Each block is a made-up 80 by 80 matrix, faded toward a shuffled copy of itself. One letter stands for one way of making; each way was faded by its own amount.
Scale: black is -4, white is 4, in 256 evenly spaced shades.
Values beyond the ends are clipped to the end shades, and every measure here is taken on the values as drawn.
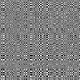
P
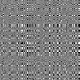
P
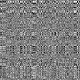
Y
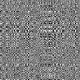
Y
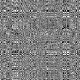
Y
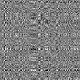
Y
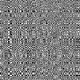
Y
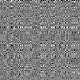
Y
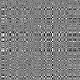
P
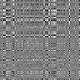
P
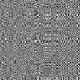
Y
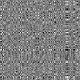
Y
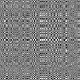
P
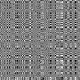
P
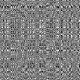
Y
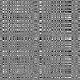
P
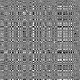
P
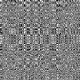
Y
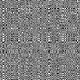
Y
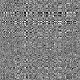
Y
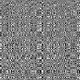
Y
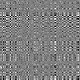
P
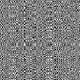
Y
